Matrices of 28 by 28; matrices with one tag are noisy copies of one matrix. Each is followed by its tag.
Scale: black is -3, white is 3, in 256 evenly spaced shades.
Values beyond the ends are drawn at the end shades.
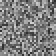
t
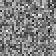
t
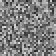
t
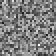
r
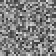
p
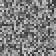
t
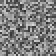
p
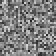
r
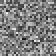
p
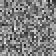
t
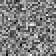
p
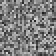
r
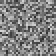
p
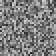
t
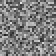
p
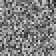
t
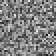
r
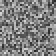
t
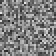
r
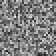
r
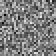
t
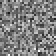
r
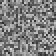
r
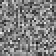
r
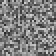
r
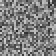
t
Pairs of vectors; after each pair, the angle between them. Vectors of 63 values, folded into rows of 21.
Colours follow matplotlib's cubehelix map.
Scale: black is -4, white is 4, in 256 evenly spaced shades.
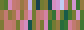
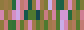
partly opposed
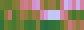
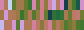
partly opposed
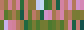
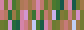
orthogonal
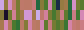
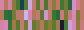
partly aligned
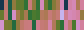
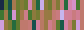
nearly parallel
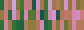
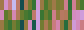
partly aligned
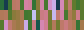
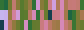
partly aligned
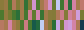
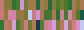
orthogonal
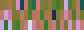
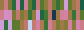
nearly parallel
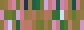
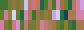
partly opposed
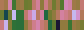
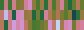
nearly opposite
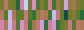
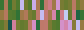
orthogonal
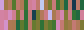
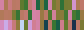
orthogonal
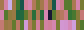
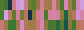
partly opposed
